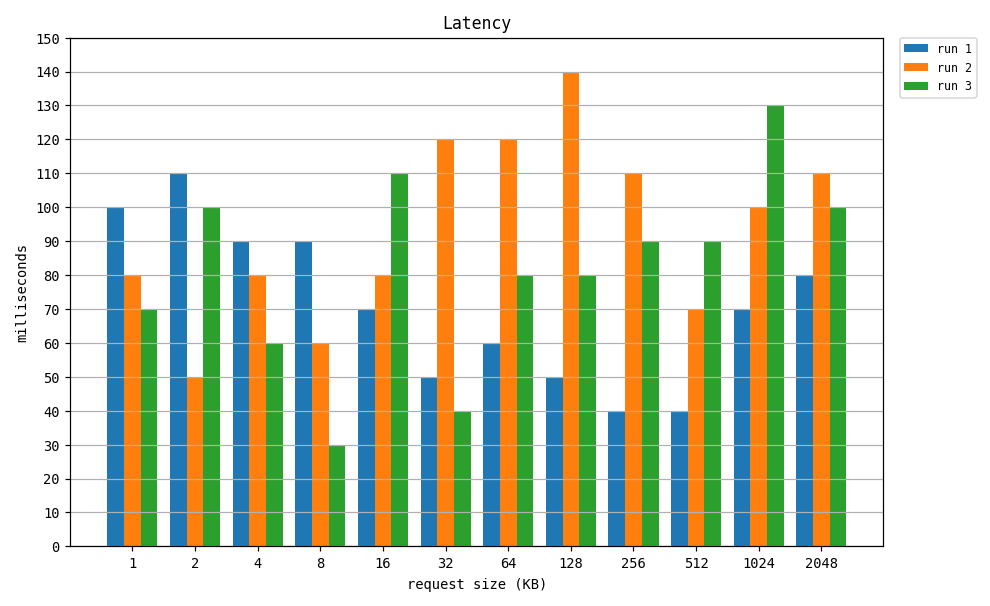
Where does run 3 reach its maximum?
1024
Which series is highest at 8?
run 1
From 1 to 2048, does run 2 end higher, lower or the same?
higher
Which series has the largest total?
run 2
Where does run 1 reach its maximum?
2
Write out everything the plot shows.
Title: Latency
x-axis: request size (KB), ticks 1 2 4 8 16 32 64 128 256 512 1024 2048
y-axis: milliseconds, ticks 0 10 20 30 40 50 60 70 80 90 100 110 120 130 140 150
Legend: run 1, run 2, run 3
Values:
run 1: 100 110 90 90 70 50 60 50 40 40 70 80
run 2: 80 50 80 60 80 120 120 140 110 70 100 110
run 3: 70 100 60 30 110 40 80 80 90 90 130 100
